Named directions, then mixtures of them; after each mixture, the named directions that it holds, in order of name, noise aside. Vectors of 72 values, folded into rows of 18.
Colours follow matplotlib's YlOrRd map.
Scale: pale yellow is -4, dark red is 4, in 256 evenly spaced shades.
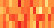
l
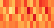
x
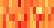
l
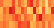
l, x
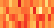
l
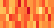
l, x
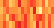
l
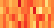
l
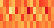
x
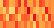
l, x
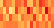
x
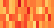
l, x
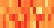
l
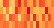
l, x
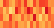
x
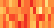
l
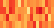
l, x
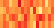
l
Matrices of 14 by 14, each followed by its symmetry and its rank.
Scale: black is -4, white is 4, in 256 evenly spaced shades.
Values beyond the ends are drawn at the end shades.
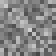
symmetric, full rank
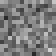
neither, full rank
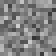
neither, full rank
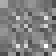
symmetric, rank three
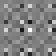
symmetric, rank two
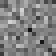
symmetric, full rank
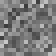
symmetric, full rank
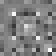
symmetric, rank three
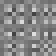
symmetric, rank two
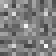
symmetric, rank three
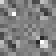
symmetric, rank three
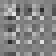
symmetric, rank two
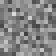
neither, full rank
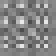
symmetric, rank two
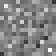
symmetric, full rank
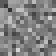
symmetric, full rank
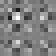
symmetric, rank two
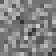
symmetric, full rank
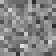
neither, full rank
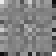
symmetric, rank two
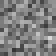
neither, full rank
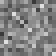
symmetric, full rank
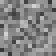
symmetric, full rank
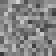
neither, full rank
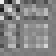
symmetric, rank two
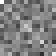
symmetric, rank three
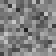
neither, full rank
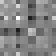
symmetric, rank two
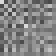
symmetric, rank three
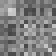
symmetric, rank three
